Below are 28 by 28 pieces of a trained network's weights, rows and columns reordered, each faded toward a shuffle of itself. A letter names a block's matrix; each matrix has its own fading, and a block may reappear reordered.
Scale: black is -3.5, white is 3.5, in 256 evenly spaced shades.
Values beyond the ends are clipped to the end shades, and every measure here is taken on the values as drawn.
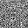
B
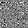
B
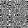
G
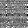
G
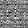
G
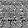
G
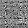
G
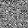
B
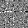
B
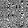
G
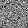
B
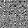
G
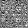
G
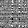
G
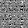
G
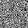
B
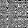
G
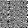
G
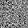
B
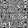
G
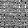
G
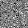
B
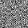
B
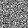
B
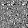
B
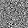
B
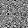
B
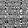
G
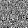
B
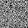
B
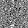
B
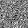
B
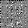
G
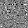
B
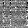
G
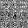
G
